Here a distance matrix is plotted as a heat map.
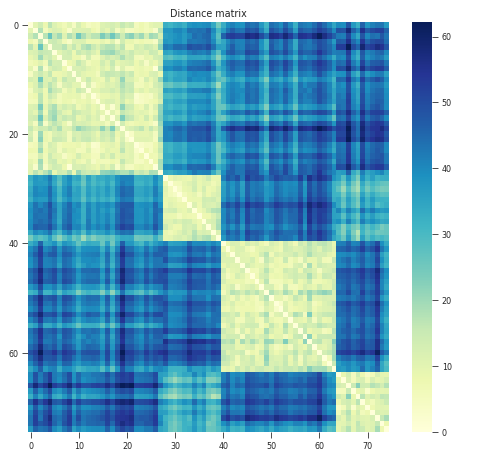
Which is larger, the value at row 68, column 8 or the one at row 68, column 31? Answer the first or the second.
the first
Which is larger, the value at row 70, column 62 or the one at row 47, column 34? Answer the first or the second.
the second
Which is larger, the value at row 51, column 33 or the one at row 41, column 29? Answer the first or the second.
the first
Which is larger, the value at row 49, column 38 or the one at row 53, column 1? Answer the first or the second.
the second
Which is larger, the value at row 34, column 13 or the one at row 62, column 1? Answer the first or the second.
the second
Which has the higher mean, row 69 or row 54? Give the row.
69
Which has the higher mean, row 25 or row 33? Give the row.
33
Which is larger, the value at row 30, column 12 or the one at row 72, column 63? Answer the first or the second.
the second
